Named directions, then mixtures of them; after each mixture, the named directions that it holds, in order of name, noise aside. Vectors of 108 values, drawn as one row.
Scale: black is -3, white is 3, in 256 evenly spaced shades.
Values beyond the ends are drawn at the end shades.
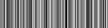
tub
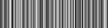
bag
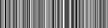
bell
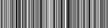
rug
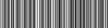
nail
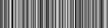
bag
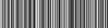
nail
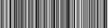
bag, nail, rug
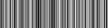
nail, tub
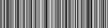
tub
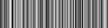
bag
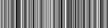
nail, rug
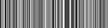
bell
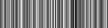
bag, bell, nail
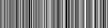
bell, rug, tub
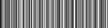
bag, bell, tub
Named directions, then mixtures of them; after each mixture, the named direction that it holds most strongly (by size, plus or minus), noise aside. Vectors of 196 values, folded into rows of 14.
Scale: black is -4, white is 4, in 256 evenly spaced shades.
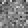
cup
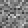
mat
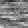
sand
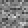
mat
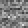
mat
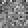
cup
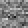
mat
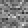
mat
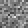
mat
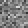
mat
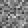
mat
